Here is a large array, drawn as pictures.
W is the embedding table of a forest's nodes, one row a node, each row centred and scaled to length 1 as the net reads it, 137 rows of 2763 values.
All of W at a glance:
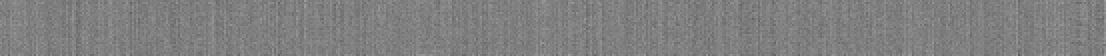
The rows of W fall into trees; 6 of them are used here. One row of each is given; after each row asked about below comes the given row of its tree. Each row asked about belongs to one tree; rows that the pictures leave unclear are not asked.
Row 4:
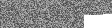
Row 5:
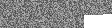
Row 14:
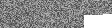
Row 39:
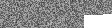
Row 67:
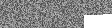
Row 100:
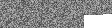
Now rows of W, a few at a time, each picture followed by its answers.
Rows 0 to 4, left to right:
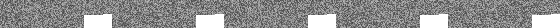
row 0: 67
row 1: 14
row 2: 67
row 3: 14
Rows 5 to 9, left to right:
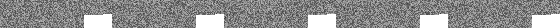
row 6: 4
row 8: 4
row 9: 4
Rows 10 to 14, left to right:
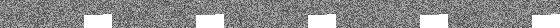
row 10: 39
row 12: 67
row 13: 5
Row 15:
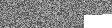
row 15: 14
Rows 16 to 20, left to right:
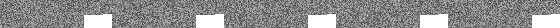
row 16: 67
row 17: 14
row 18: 67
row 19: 39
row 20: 67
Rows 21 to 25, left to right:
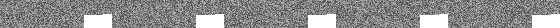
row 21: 39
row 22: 5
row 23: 14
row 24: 4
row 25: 67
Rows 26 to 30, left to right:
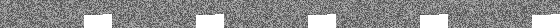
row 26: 14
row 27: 39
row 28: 100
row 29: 100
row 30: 4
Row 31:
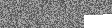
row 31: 5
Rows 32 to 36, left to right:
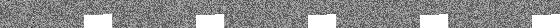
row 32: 4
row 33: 5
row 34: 100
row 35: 5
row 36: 100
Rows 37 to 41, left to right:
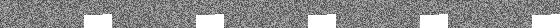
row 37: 14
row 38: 5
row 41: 39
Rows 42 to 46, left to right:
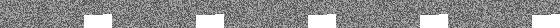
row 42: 39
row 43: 39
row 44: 67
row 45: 67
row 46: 67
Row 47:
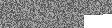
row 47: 67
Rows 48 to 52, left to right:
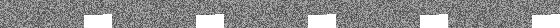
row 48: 39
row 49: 67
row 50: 4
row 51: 67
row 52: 5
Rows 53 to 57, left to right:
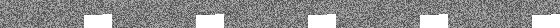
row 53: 39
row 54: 4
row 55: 67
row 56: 39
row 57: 67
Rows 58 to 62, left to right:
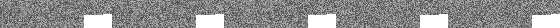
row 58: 4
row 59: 4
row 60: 4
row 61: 39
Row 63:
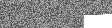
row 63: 4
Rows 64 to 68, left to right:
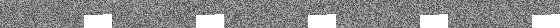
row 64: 4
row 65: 4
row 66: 5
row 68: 5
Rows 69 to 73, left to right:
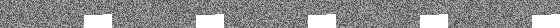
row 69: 39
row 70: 67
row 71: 14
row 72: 67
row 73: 100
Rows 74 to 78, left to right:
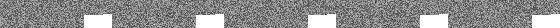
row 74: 5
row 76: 39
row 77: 4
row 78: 67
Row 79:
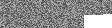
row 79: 100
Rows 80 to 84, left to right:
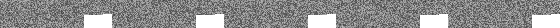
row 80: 4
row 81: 67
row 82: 4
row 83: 67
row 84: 5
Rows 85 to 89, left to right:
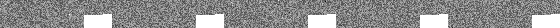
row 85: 14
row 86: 39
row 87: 14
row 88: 67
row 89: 4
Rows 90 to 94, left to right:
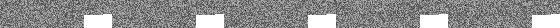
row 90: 67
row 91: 39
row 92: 14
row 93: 4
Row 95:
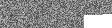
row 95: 5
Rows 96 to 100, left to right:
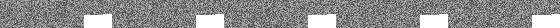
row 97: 67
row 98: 5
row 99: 5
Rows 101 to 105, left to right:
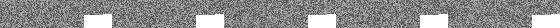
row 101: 4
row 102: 39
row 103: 5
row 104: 39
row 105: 4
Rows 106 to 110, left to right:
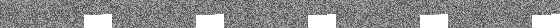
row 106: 4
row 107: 4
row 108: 100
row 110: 4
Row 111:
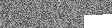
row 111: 100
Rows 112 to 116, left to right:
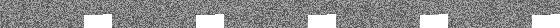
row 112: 100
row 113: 100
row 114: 39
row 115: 4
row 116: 39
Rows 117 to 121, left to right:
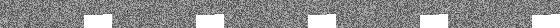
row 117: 5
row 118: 5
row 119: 5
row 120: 67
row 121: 100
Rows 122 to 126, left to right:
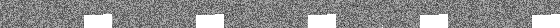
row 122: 100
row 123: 5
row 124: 4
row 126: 100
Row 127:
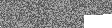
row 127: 39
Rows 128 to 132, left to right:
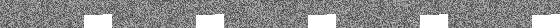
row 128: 100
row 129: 67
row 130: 67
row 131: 39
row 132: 100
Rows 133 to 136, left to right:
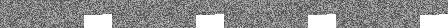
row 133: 14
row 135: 4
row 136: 100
